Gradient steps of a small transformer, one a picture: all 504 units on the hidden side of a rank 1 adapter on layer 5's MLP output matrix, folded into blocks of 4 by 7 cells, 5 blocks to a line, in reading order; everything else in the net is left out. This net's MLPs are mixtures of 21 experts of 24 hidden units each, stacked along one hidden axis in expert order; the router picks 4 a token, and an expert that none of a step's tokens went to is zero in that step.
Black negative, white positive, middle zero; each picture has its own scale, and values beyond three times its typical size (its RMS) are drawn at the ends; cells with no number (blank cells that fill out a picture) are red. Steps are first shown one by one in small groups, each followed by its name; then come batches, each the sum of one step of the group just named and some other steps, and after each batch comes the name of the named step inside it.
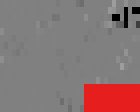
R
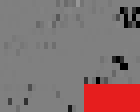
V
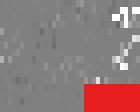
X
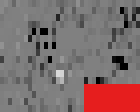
V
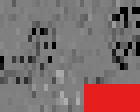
V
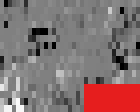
V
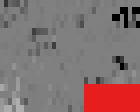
V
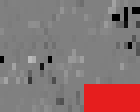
R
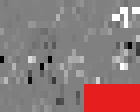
X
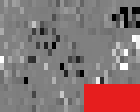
X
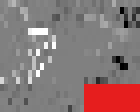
V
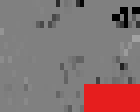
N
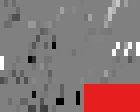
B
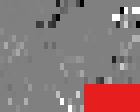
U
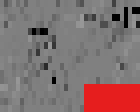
N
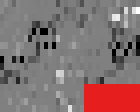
U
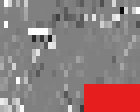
U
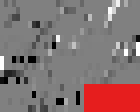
B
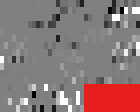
U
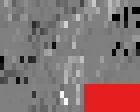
B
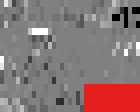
B
